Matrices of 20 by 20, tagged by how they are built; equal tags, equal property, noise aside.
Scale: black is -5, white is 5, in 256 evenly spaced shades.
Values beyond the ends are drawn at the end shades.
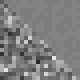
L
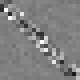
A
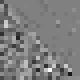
L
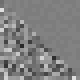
L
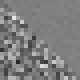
L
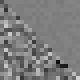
L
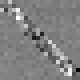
A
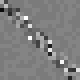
A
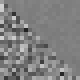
L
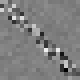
A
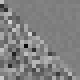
L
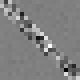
A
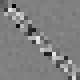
A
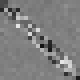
A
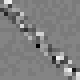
A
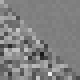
L
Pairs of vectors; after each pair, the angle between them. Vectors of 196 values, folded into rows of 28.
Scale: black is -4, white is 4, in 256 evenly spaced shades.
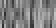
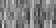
nearly opposite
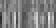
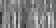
nearly parallel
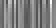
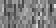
partly opposed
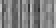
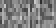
partly opposed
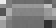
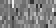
orthogonal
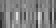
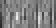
nearly parallel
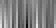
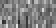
partly aligned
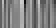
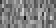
partly aligned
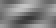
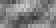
nearly parallel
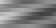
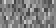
orthogonal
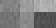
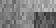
nearly parallel
